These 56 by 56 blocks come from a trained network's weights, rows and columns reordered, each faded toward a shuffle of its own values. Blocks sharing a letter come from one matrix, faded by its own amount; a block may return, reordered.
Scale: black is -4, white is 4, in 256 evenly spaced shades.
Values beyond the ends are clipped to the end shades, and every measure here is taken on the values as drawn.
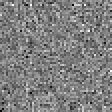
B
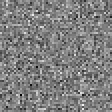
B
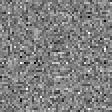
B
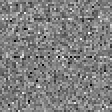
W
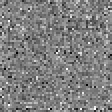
W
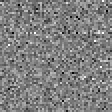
W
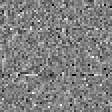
W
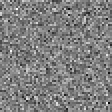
B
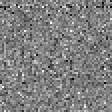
W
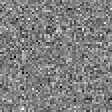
B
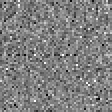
W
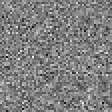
B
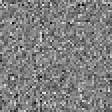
B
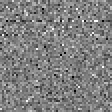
W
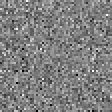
B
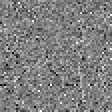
W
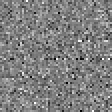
W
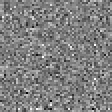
B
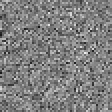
B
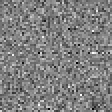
B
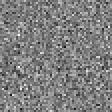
B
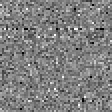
W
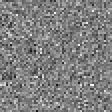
B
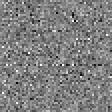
W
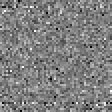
W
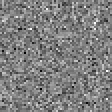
B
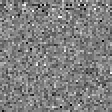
W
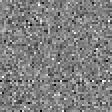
W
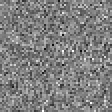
B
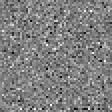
W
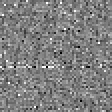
W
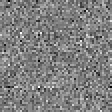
B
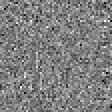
B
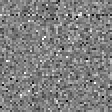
W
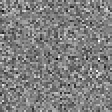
B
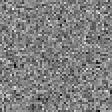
B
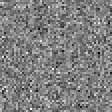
B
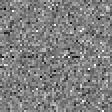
W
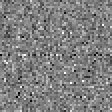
W
